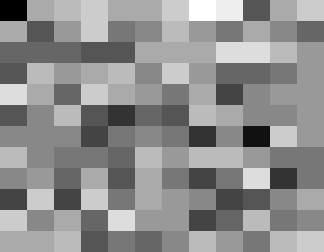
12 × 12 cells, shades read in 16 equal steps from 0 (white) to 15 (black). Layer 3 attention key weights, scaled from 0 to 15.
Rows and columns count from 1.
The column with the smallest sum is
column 12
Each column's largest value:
15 10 11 11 12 9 10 12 11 14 12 9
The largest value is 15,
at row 1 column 1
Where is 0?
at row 1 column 8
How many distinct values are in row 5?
8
